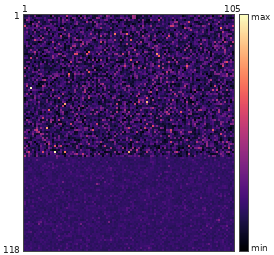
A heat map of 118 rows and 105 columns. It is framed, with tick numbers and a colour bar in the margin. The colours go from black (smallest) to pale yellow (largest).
Most values sit low, with a long tail of high ones. The texture is fine-grained noise. No overall slope runs across the table. On average the colour sits 20% of the way up the scale. The halves do not mirror each other. The bottom part is calmer, past a seam about 60% of the way down.
